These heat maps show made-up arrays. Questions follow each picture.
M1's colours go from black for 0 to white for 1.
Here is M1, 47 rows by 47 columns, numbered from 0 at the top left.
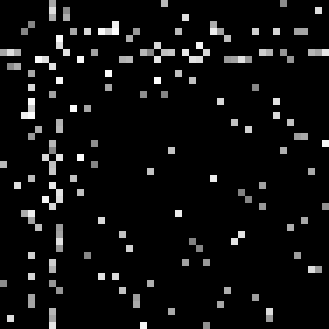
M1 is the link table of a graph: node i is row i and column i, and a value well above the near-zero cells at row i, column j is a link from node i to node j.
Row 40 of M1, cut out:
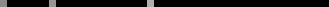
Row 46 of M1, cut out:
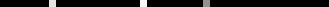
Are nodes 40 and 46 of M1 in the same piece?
yes
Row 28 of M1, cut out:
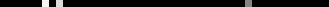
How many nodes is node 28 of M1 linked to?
3
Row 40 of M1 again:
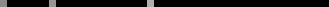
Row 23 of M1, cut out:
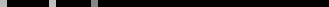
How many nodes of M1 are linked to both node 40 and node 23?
2
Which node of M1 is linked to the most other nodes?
node 7
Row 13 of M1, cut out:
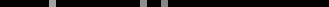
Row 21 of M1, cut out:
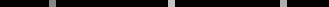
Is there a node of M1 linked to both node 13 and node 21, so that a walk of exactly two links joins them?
yes
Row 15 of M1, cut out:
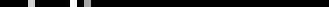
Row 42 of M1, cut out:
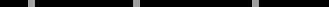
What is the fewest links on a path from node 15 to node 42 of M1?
2
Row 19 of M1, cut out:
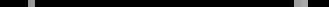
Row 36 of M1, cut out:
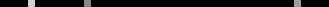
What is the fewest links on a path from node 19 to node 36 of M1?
2
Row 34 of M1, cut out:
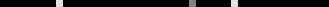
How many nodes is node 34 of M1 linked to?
3
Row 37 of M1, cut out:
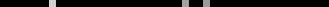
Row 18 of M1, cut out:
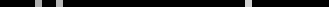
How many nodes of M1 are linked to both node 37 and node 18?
0
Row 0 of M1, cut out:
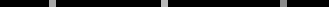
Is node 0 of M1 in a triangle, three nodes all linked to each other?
yes
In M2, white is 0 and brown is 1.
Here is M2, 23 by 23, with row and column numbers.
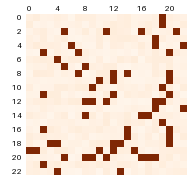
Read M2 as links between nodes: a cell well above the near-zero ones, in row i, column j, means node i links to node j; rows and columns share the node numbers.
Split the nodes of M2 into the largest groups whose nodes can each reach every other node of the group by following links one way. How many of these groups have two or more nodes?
1
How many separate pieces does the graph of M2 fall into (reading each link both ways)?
1
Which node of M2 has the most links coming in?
node 20
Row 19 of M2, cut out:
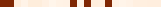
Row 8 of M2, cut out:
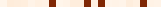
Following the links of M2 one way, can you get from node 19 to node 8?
yes
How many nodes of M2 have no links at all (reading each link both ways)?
0
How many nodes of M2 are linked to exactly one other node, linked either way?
6
